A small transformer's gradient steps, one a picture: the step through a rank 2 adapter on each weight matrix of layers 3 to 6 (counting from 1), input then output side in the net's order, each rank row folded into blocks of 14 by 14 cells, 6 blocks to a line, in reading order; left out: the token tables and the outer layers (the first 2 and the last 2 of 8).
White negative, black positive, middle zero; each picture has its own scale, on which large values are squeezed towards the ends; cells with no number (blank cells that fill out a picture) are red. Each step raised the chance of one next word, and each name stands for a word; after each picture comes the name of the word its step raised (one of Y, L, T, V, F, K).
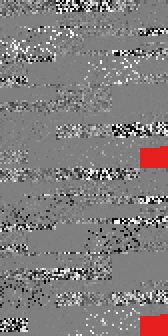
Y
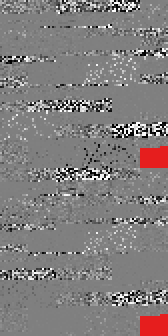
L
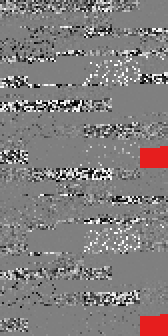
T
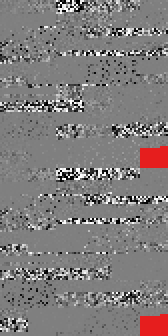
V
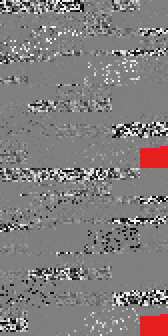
Y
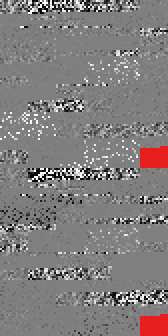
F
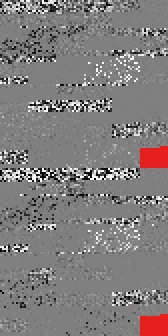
T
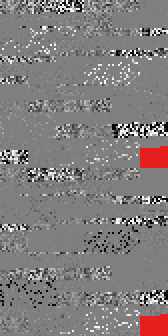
Y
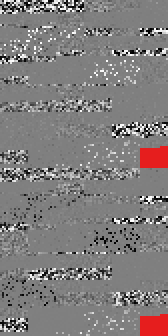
Y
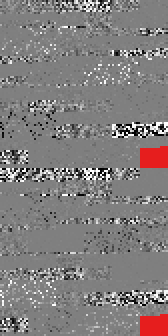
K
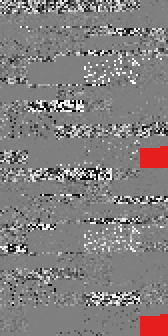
T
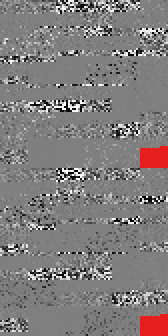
V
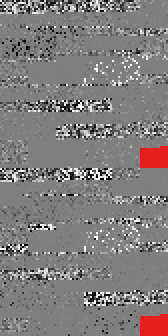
T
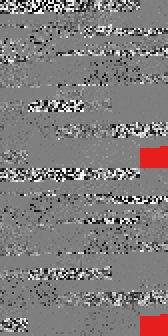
V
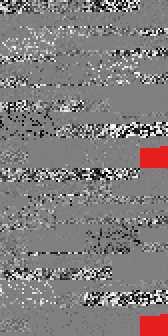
K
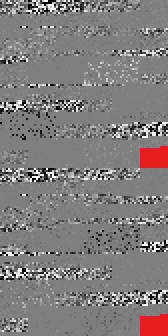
K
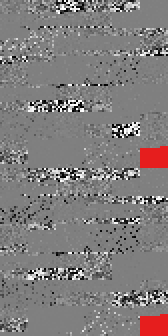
V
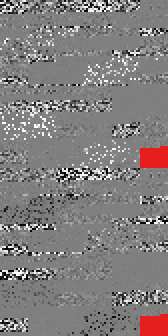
F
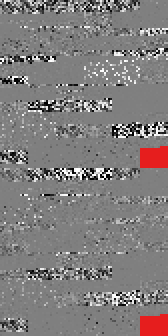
L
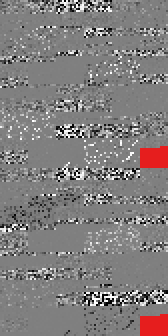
F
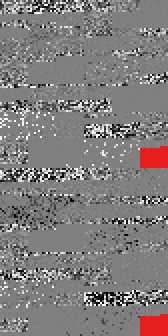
F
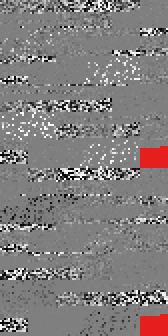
F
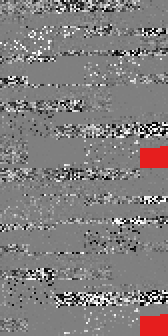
Y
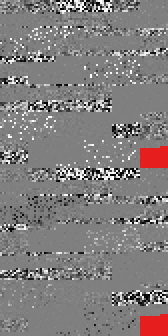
F
